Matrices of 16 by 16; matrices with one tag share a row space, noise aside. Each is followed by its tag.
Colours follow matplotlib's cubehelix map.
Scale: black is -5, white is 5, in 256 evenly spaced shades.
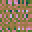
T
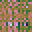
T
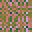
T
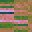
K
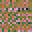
T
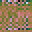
T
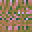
T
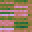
K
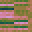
K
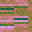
K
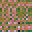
T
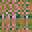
T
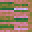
K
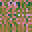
T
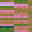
K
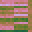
K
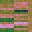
K
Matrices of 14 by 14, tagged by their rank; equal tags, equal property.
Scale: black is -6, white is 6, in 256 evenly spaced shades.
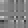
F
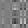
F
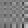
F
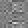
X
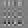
F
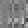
X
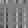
F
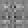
X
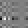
F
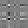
F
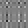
F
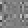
X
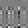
F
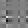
F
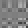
F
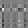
F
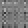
X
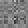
X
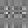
F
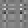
F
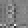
X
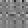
X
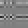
F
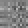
X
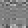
X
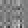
X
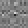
X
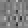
X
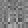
X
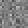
X
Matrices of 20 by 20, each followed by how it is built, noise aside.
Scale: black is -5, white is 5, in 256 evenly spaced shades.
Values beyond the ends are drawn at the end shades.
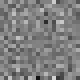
low rank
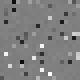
sparse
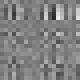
low rank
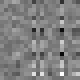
low rank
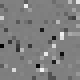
sparse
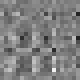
low rank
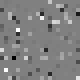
sparse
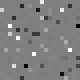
sparse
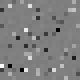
sparse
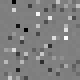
sparse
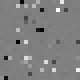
sparse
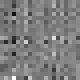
low rank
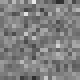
low rank
